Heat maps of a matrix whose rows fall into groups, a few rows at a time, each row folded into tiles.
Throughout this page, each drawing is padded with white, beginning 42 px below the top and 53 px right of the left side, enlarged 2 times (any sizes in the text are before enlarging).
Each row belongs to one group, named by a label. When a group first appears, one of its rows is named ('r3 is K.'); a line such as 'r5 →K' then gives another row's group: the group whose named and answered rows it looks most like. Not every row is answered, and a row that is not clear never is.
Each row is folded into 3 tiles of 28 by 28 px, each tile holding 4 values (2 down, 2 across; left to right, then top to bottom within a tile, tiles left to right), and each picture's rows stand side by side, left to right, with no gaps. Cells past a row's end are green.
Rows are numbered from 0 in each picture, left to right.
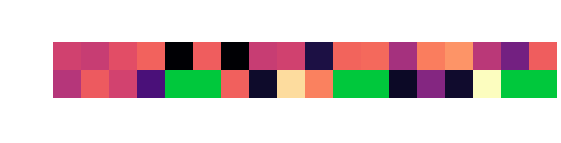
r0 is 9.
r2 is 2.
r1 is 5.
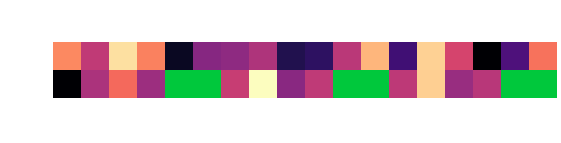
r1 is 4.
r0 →9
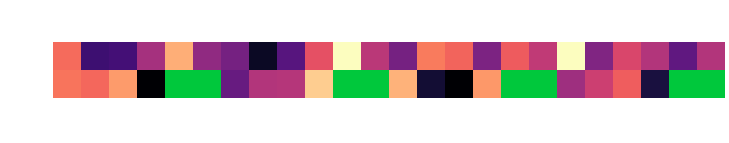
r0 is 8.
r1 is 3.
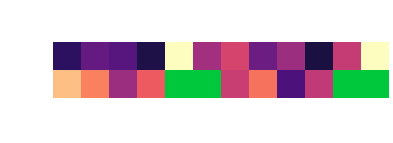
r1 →4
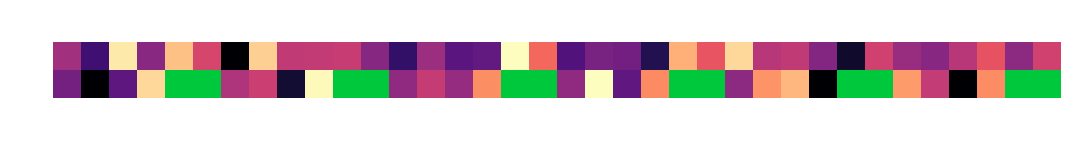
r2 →3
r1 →2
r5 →2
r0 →3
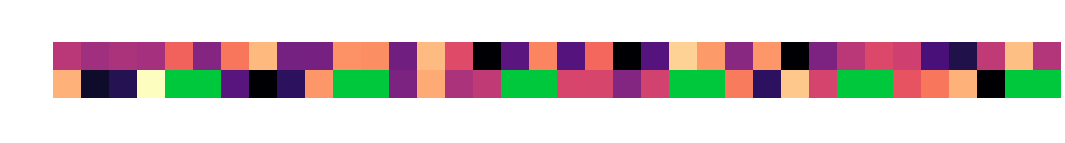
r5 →8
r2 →4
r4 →5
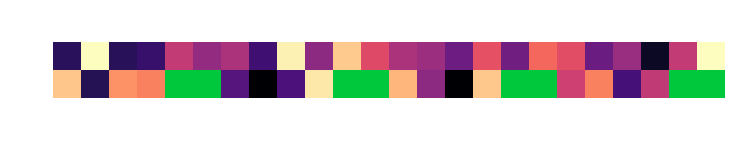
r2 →2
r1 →3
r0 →5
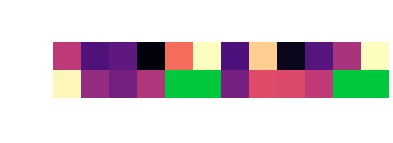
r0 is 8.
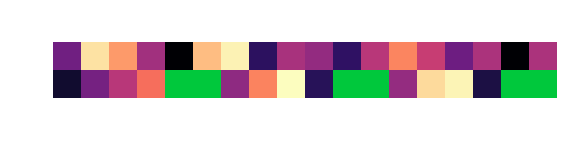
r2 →9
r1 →9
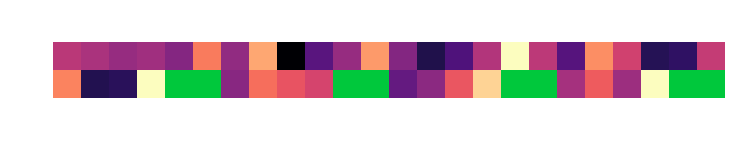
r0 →2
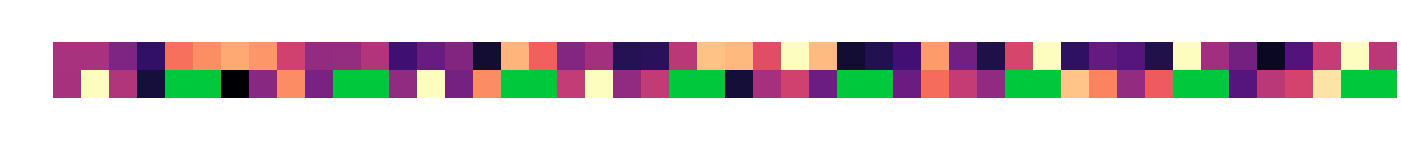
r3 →4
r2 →4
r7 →3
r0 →4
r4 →9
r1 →9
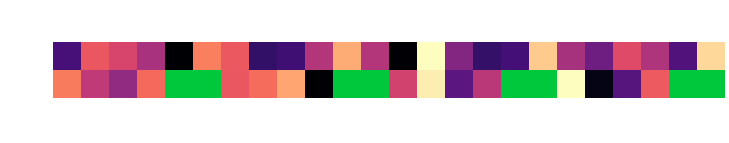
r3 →2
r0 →2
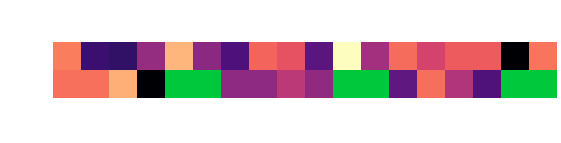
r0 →8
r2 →9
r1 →3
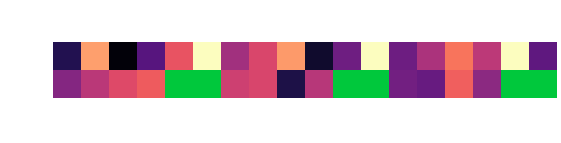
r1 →4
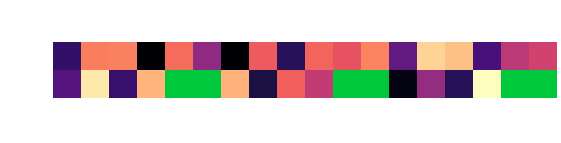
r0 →4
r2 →2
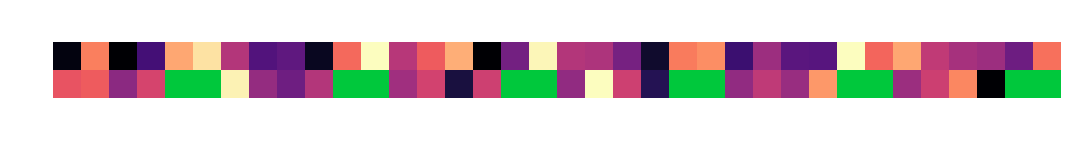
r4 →3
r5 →9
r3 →4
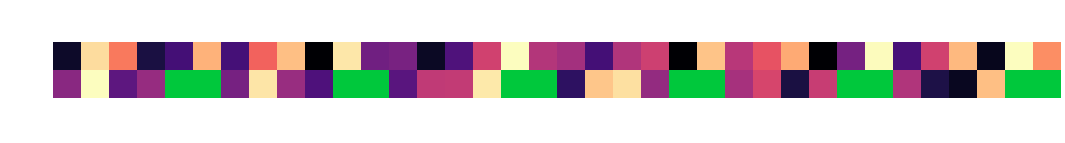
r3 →9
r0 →4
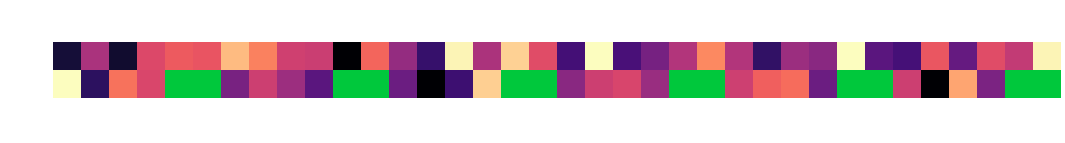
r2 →3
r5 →5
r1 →9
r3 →5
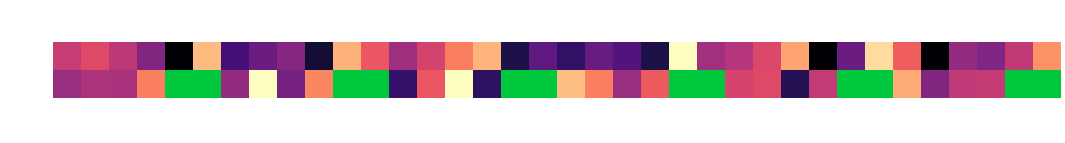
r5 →8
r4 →4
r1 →4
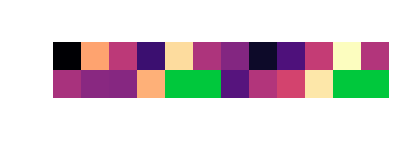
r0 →3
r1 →3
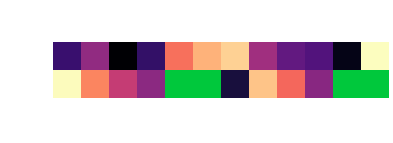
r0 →8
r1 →9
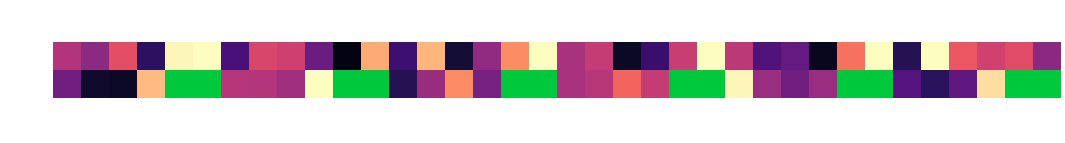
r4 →8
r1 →2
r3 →5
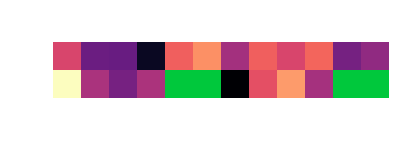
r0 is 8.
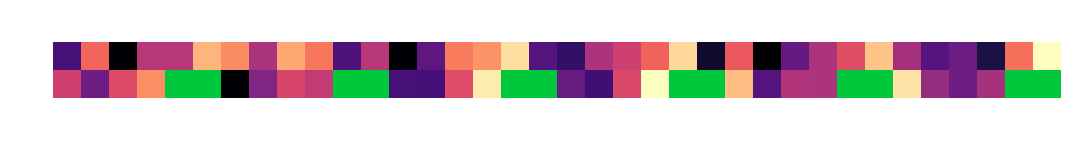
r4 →8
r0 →5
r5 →8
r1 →9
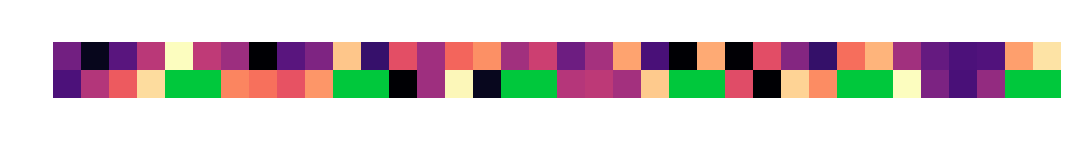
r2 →9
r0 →3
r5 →8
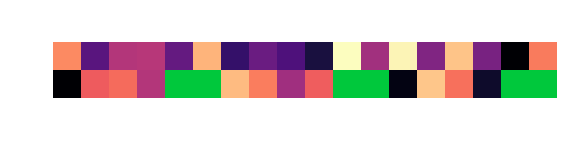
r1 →8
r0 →9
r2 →9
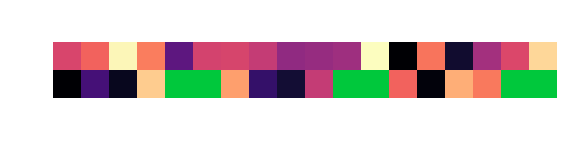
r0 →2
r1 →2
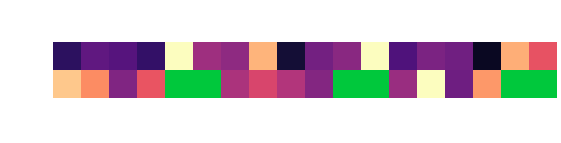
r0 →8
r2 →4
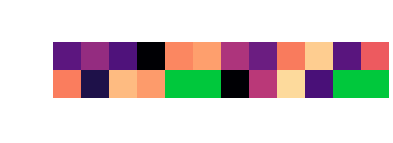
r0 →5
